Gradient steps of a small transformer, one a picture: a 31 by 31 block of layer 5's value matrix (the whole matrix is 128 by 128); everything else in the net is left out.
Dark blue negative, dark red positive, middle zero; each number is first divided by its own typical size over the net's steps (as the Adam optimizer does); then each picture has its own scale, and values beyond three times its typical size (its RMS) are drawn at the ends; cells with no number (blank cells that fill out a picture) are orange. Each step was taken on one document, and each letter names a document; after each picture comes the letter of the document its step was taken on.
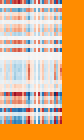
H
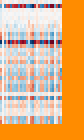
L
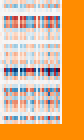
L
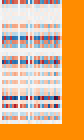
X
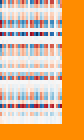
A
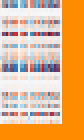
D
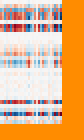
H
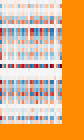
L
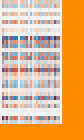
X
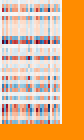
X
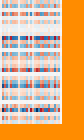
X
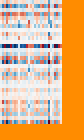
X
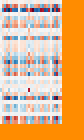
D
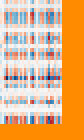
L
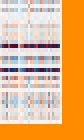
D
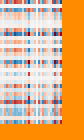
H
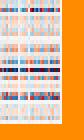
D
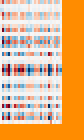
X
